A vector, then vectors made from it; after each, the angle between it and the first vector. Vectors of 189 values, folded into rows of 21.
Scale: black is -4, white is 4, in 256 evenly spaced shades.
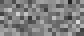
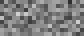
nearly parallel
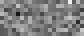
nearly opposite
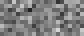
partly opposed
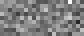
nearly opposite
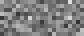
nearly opposite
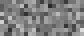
partly opposed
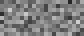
nearly parallel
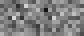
partly aligned
